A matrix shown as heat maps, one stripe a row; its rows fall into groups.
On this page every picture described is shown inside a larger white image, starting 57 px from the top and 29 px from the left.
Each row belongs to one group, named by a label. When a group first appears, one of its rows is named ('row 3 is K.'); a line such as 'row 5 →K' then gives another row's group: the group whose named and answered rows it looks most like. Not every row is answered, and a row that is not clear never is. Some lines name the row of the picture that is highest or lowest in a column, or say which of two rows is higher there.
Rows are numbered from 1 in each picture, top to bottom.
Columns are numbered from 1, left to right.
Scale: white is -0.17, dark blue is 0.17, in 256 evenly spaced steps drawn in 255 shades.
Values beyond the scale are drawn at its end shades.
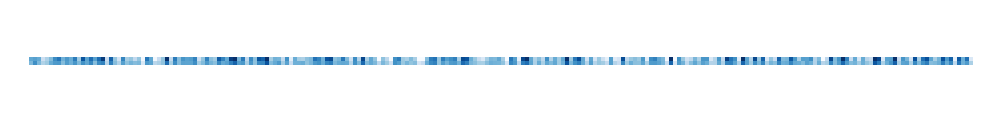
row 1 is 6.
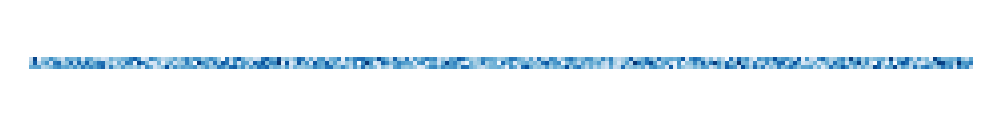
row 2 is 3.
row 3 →6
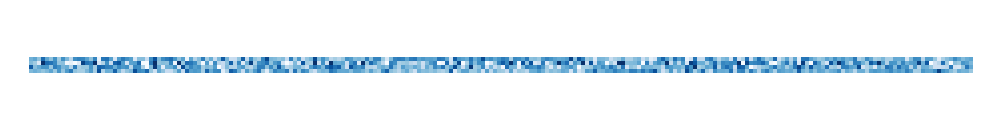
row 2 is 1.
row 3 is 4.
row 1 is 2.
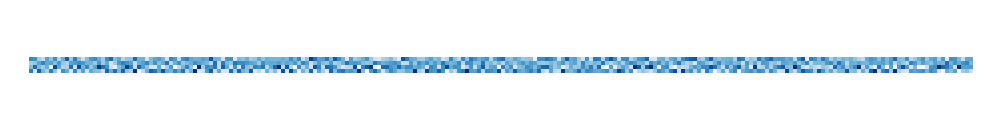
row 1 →4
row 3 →3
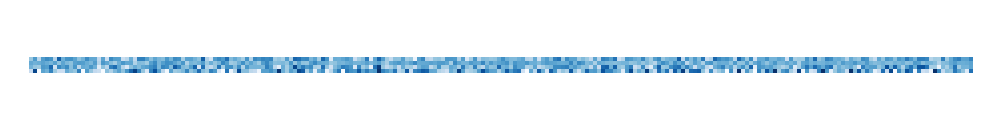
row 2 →2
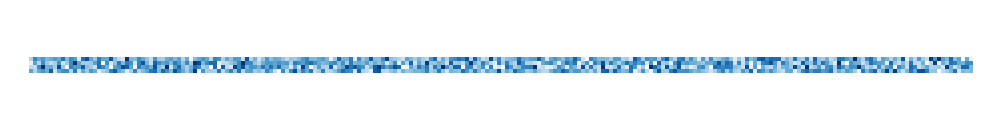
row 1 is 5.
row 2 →4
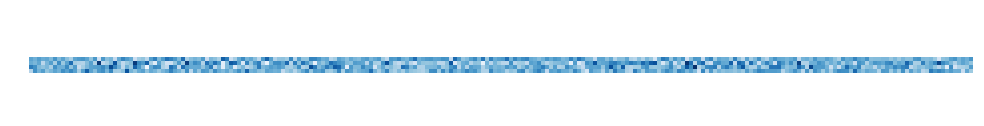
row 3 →4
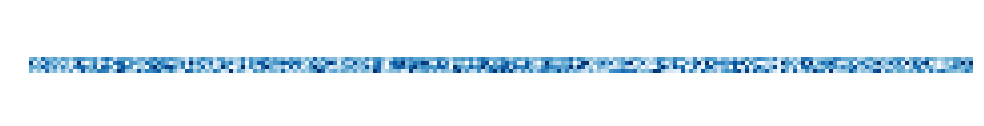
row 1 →2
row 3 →2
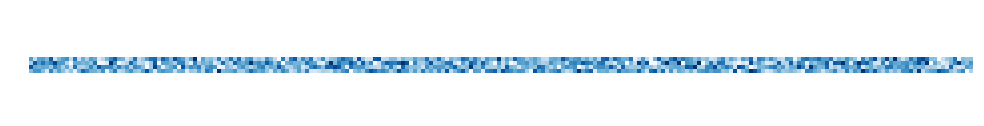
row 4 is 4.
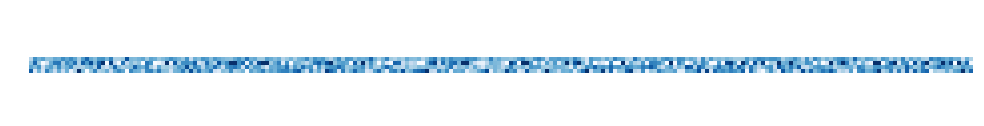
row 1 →5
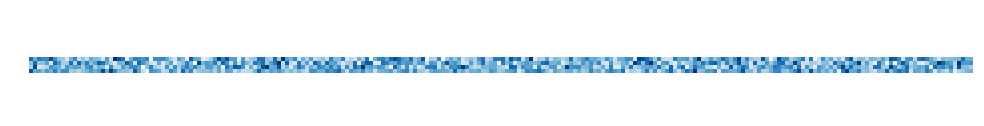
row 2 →3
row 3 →6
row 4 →4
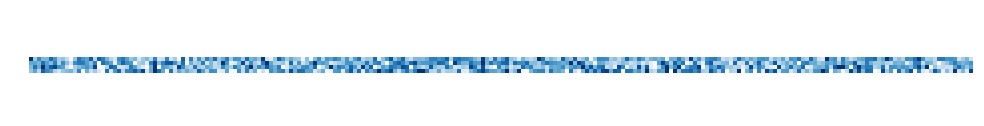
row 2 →2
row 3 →1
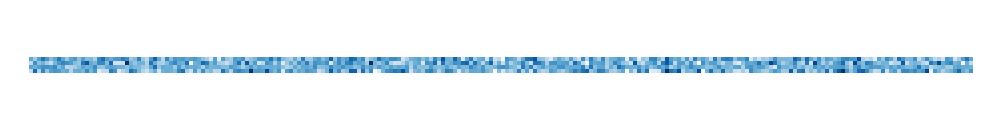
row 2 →5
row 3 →1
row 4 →1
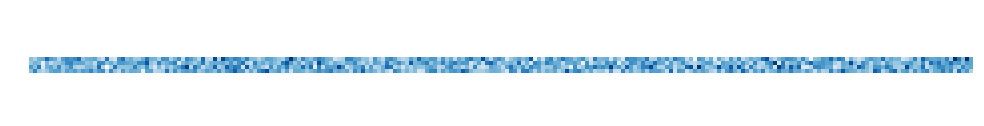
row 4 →6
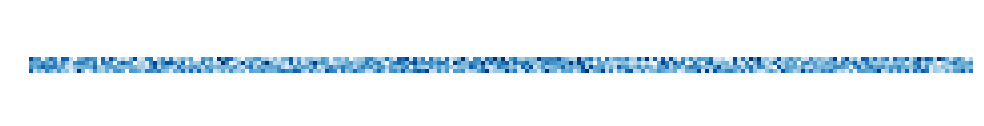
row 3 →1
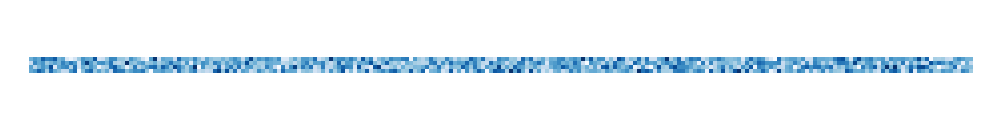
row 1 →1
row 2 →5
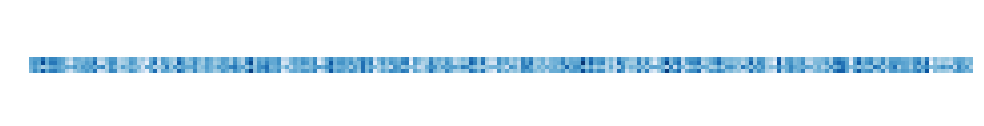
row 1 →1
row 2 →1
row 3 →6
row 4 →1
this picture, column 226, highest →3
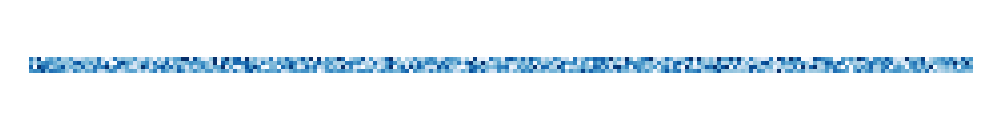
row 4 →1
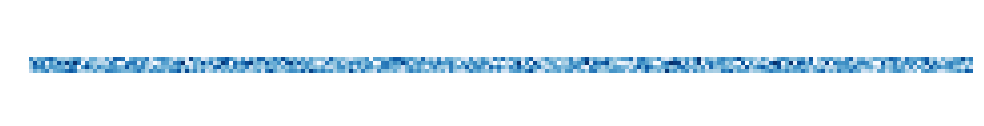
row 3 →5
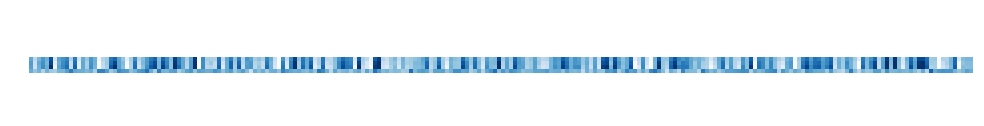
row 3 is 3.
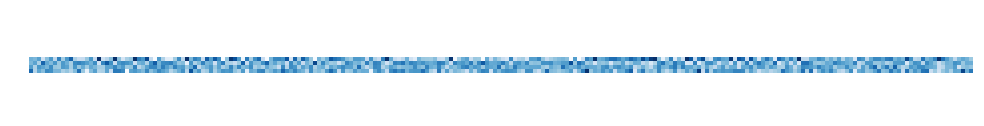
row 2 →2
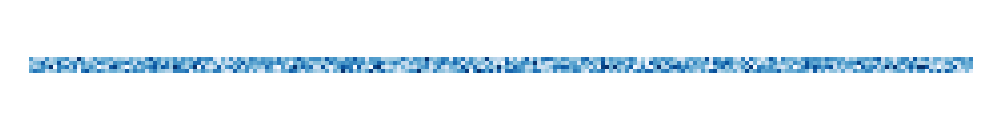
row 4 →5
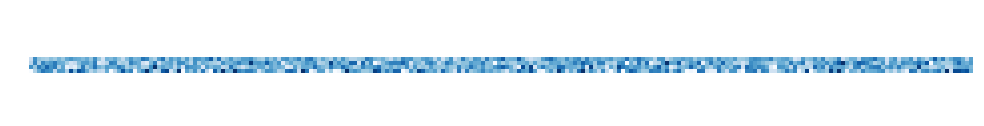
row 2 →1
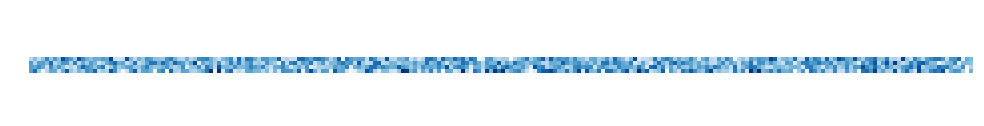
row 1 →5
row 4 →4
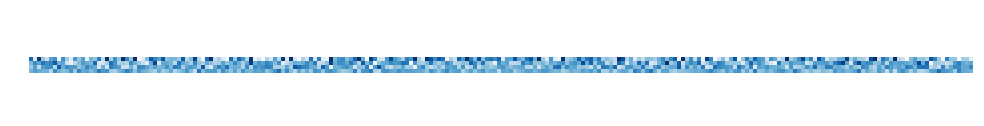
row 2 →1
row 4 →3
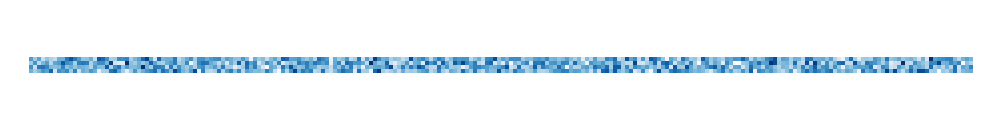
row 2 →5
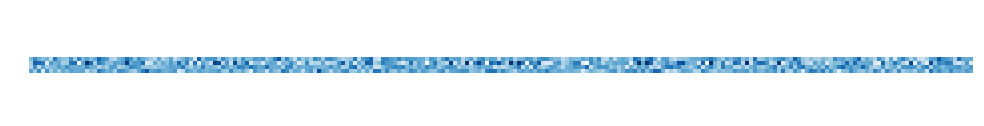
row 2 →5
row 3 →1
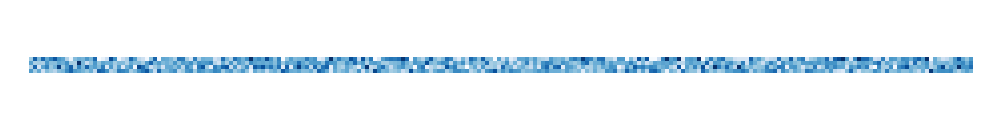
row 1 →1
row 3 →3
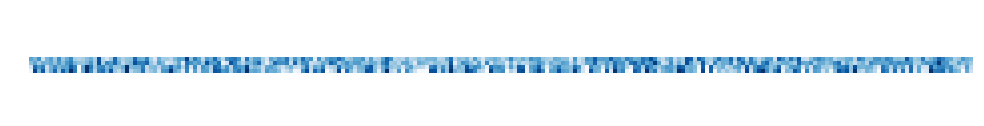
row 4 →5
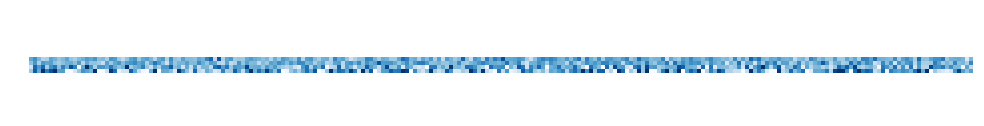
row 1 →4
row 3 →5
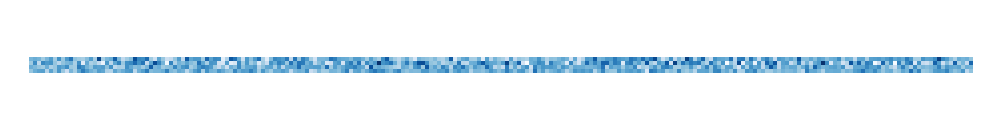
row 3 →5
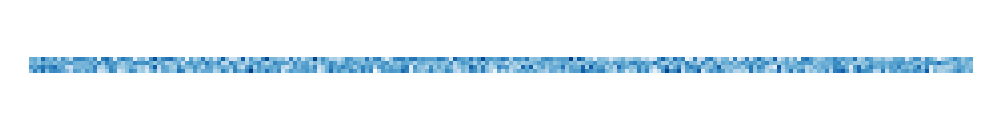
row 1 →2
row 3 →1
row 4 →1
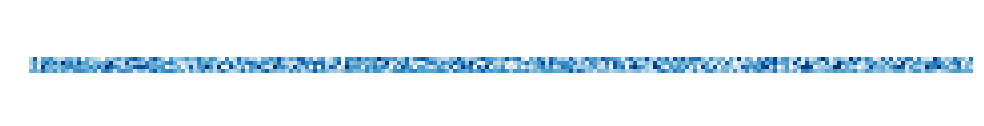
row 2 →5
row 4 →2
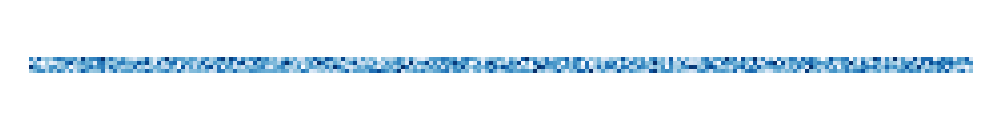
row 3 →4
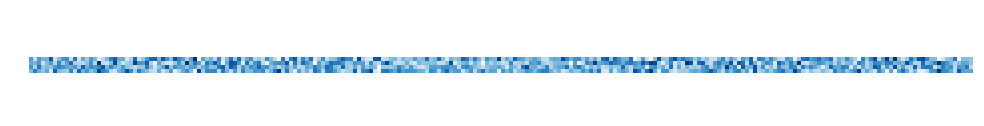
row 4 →3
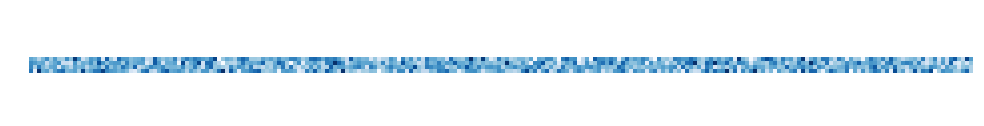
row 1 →4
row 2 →4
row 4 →6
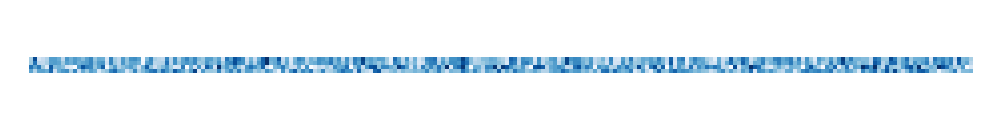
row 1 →6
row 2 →6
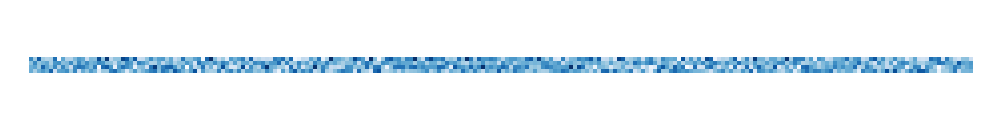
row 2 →3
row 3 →2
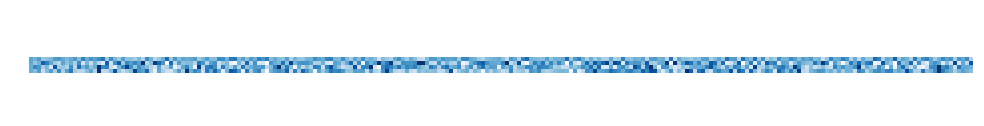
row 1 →6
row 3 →3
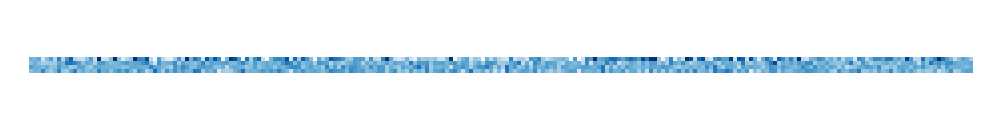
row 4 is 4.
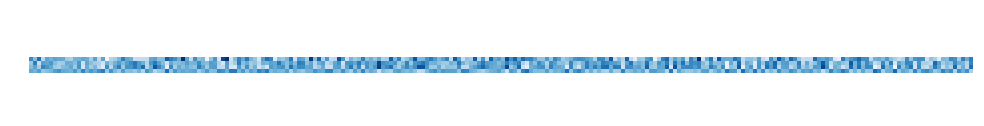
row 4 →6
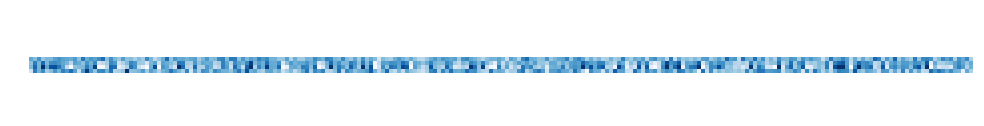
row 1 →6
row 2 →1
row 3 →1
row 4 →5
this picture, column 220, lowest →4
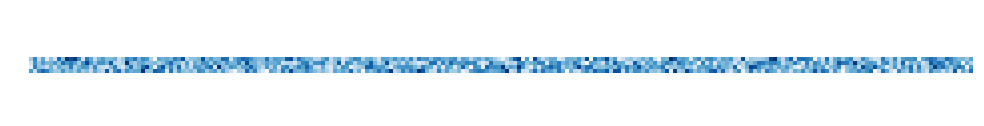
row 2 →5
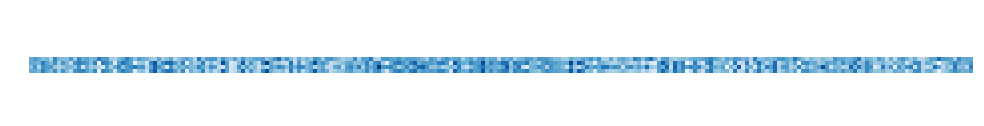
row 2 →2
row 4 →2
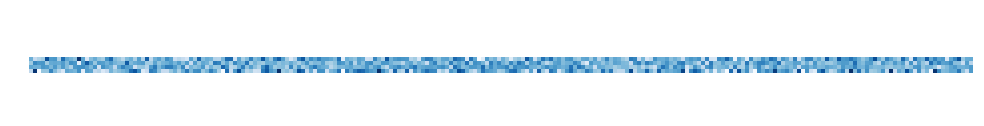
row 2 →5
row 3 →2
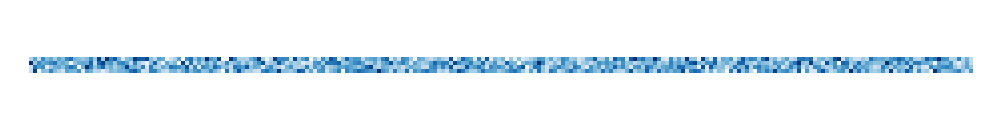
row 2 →4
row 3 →5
